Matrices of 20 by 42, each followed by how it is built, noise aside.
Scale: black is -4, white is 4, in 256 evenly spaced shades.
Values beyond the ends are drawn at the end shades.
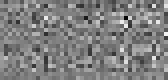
low rank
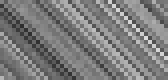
Toeplitz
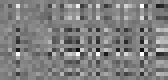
low rank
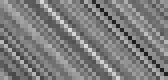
Toeplitz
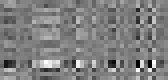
low rank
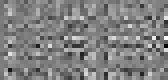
low rank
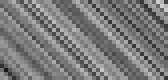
Toeplitz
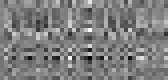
low rank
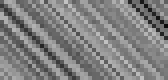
Toeplitz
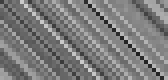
Toeplitz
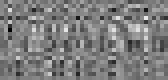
low rank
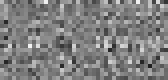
low rank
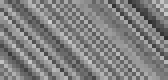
Toeplitz
